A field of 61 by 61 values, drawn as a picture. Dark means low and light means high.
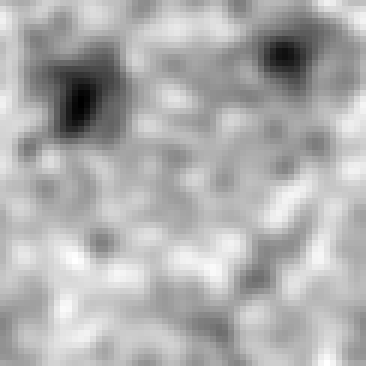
Average level on the scale: 70%. Dips: two. Lone odd cells: none. Odd rows or columns: none. Histogram: skewed, a long tail of low values.
